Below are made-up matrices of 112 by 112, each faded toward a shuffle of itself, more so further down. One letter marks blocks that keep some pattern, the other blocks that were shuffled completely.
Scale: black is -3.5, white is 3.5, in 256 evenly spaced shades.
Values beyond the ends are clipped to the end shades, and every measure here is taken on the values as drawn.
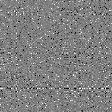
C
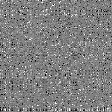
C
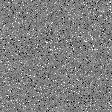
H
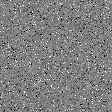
H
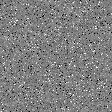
H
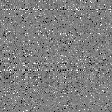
C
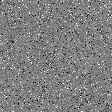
H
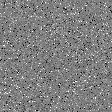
H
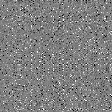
C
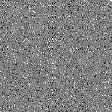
C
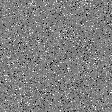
H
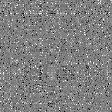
C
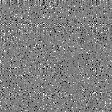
C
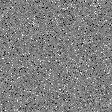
H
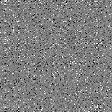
C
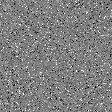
H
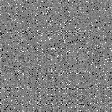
C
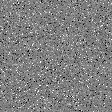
H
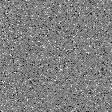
H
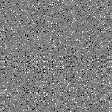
C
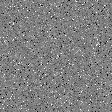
H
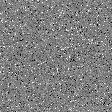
H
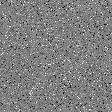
H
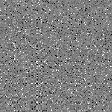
C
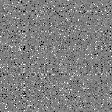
C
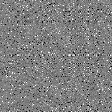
C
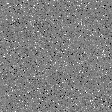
H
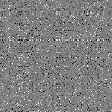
C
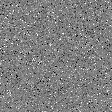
H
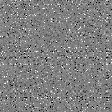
C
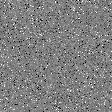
H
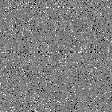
C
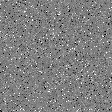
H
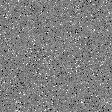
H
